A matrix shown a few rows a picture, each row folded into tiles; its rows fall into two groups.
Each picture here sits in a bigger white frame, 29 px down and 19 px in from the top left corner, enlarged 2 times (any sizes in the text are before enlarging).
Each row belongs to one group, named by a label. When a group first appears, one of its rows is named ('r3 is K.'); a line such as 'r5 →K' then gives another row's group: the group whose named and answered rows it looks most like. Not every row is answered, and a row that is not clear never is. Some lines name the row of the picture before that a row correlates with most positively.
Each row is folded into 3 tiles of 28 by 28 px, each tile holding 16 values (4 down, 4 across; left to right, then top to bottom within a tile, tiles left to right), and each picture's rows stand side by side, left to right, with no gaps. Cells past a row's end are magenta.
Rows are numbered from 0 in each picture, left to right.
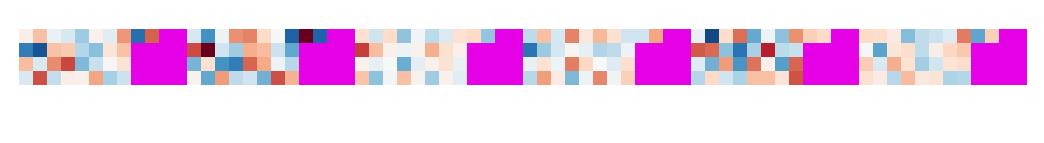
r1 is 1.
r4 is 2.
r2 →1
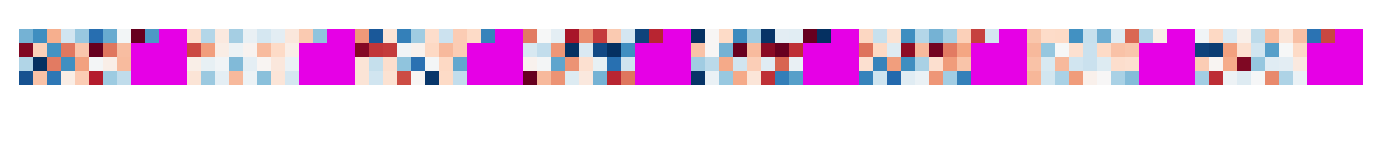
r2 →1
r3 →2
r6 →1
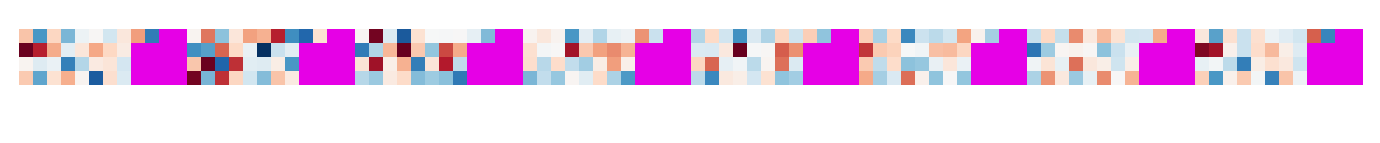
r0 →1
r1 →2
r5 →1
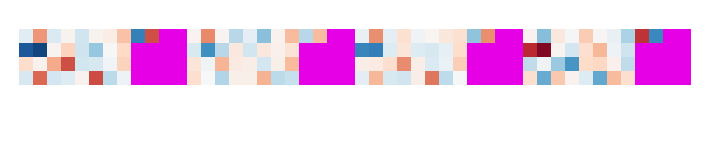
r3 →1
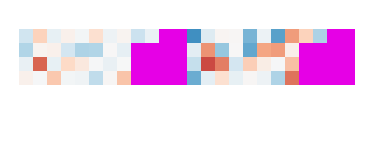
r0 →2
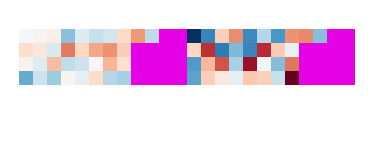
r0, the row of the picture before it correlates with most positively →1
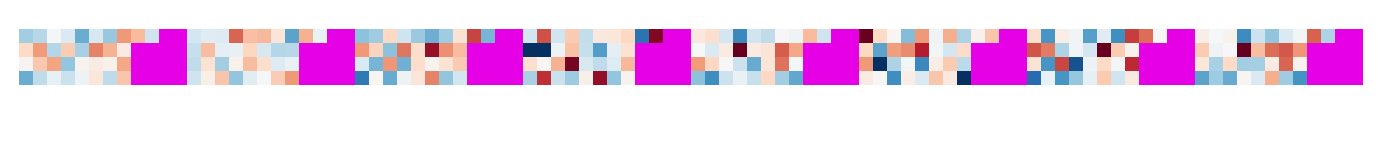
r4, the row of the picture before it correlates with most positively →0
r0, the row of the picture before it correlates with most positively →1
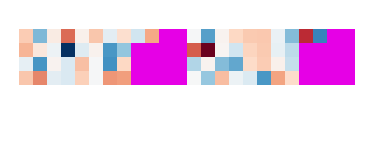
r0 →2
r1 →1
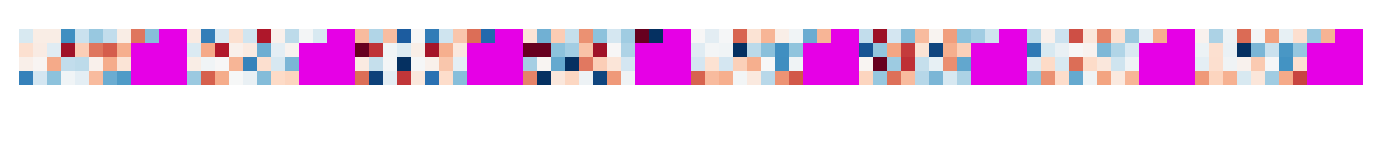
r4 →2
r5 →2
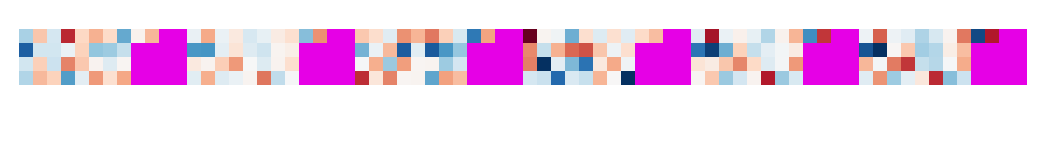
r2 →2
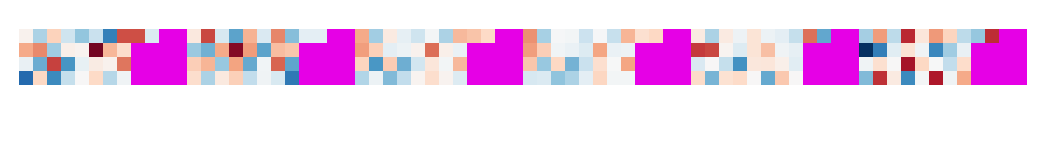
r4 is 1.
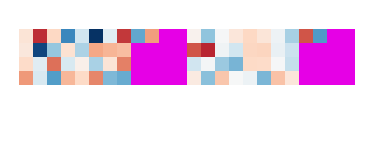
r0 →1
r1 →1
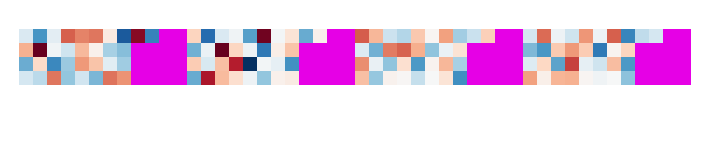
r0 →1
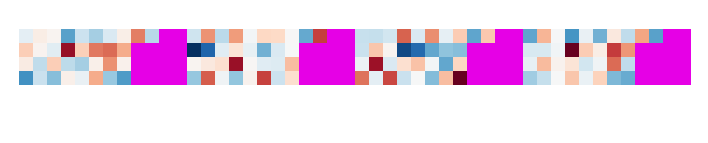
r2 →2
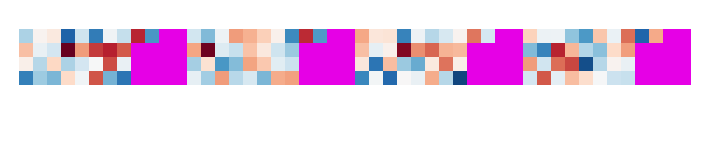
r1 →1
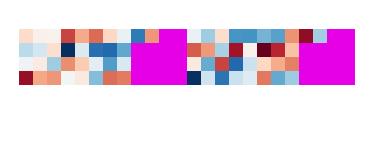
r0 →2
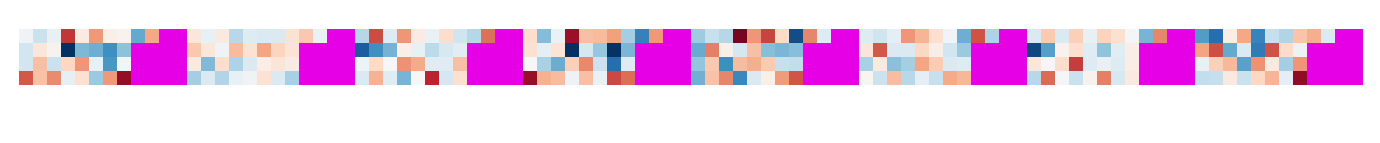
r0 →2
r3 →2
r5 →1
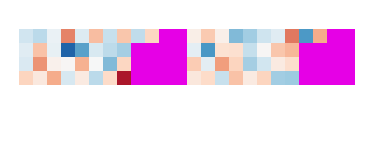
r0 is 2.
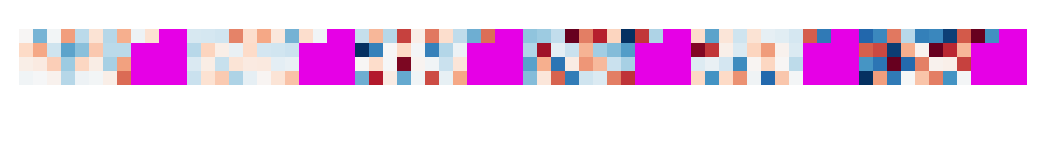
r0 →2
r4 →1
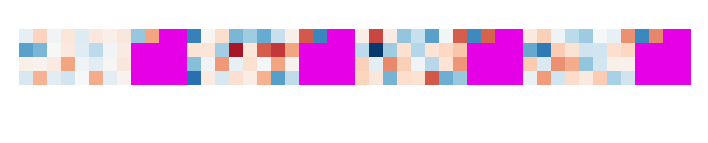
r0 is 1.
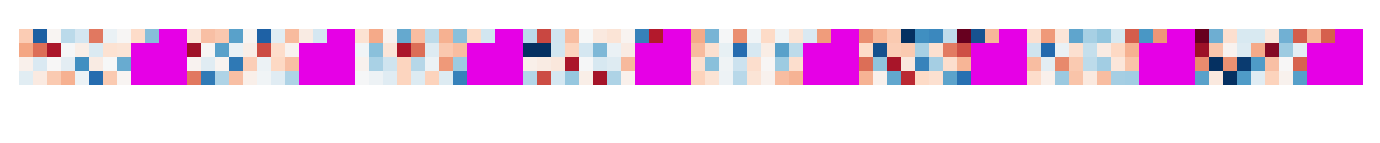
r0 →1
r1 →1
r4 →2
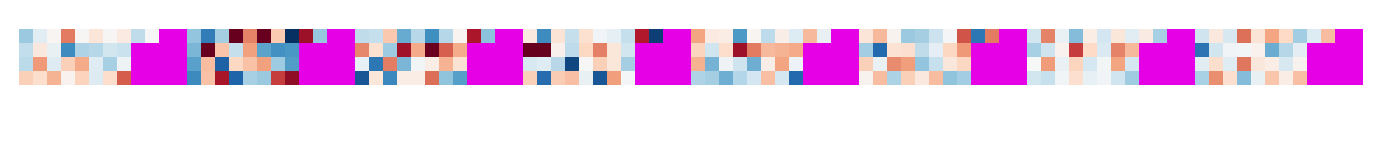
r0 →2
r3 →1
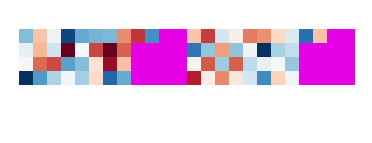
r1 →2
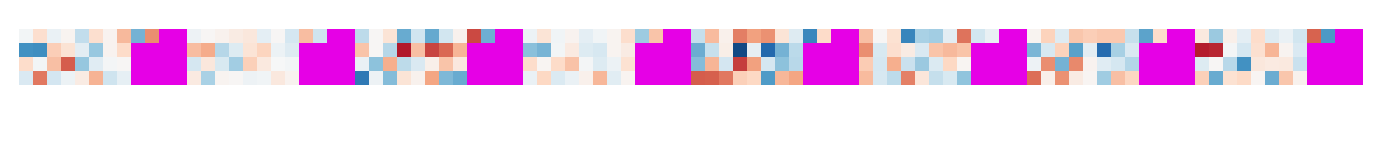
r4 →2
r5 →1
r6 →2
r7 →1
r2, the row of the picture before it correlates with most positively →0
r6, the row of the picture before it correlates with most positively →1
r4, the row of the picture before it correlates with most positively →1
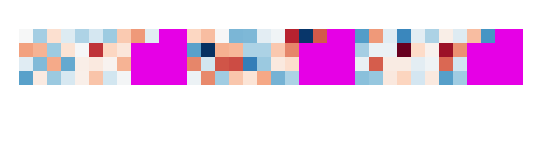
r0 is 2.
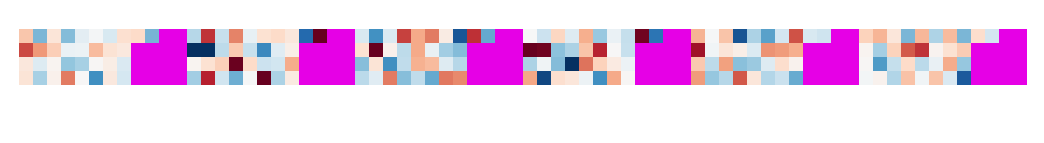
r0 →1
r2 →1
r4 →1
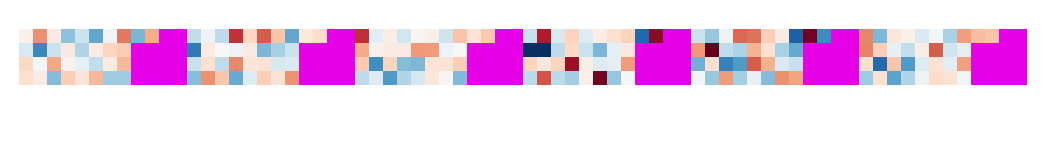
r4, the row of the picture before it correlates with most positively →2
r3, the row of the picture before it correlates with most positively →1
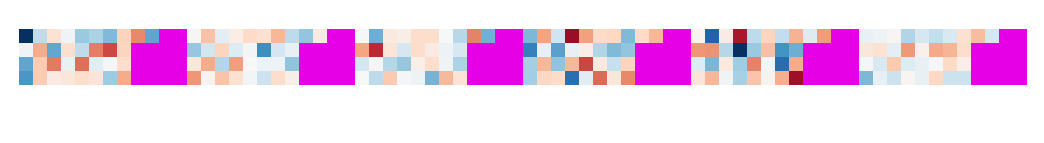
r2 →1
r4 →2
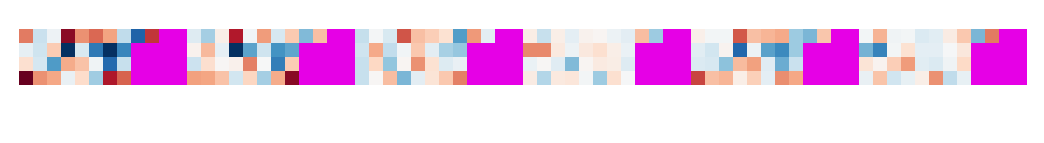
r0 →2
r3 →1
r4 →2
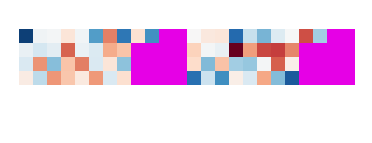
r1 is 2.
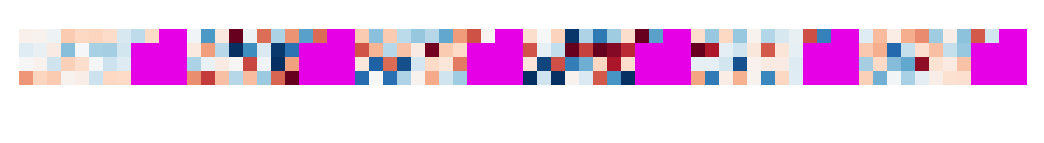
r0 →2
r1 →2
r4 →1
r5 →1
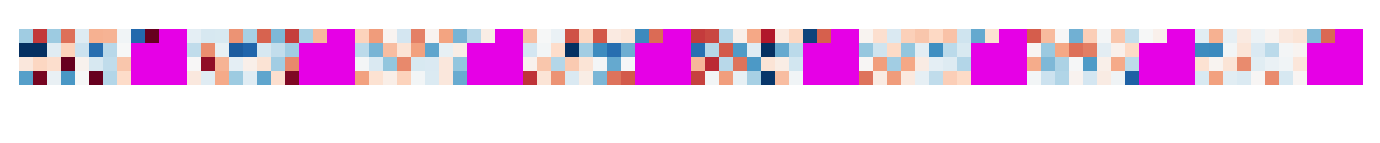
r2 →2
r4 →2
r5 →2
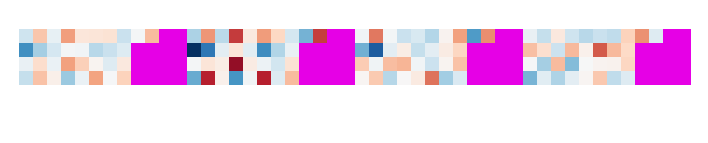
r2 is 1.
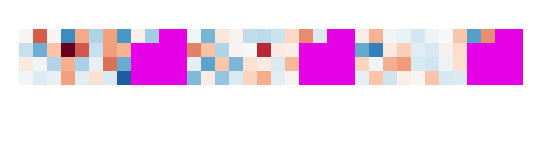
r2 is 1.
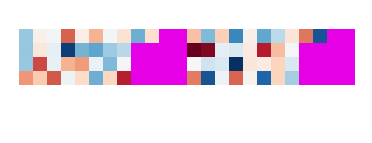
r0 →2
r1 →1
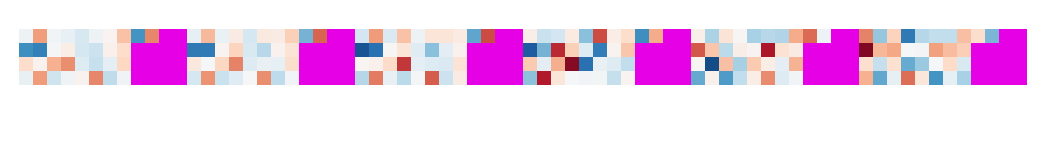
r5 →1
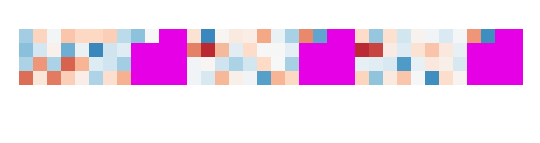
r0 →2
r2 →1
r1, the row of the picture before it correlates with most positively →5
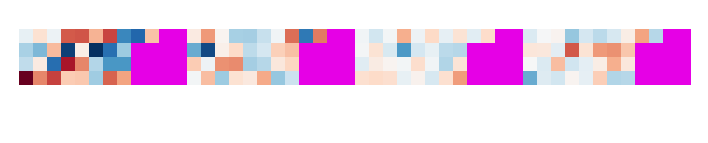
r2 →2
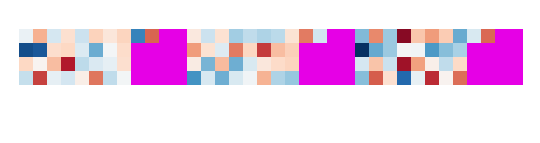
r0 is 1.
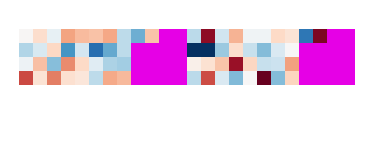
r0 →2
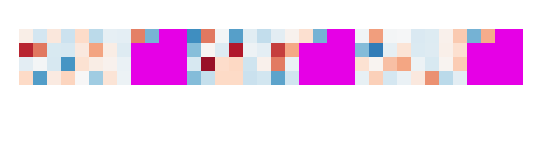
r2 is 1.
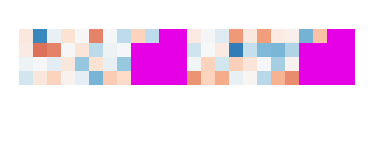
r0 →1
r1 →2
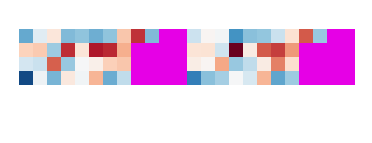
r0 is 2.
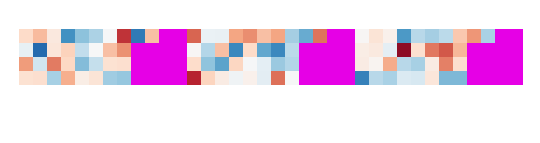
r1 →2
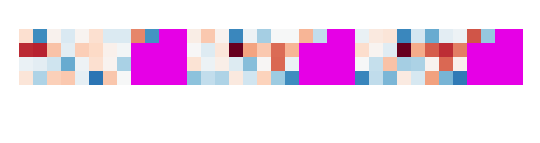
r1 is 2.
